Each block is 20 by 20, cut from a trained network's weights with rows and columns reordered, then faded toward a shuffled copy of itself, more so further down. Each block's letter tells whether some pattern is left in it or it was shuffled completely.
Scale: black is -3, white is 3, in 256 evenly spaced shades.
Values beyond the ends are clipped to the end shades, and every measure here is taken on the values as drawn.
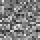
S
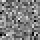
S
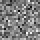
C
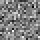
C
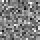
C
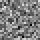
C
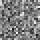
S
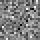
C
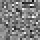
S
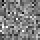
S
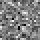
S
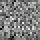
S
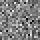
C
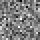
C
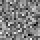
C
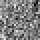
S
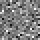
C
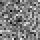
C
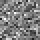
S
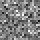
C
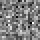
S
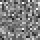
C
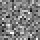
C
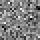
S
